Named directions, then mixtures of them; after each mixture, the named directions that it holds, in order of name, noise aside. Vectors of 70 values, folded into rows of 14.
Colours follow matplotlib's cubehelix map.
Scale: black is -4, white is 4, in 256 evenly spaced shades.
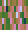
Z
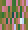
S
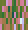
S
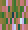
S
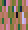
S, Z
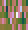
S, Z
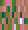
S, Z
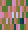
S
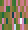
S, Z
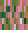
S, Z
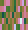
S, Z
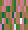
S, Z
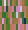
Z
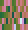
S, Z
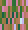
S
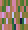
S, Z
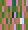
S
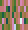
S, Z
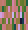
S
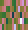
S, Z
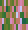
Z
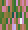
S
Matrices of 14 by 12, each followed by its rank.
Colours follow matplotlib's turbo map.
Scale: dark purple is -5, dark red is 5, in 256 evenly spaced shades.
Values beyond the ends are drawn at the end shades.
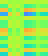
one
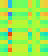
one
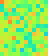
full rank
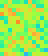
full rank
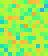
full rank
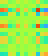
one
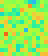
full rank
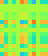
one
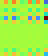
one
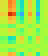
one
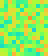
full rank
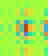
one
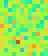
full rank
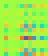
one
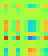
one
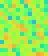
full rank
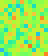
full rank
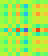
one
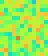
full rank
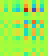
one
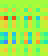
one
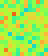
full rank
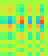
one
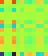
one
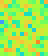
full rank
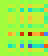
one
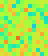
full rank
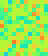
full rank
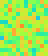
full rank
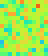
full rank
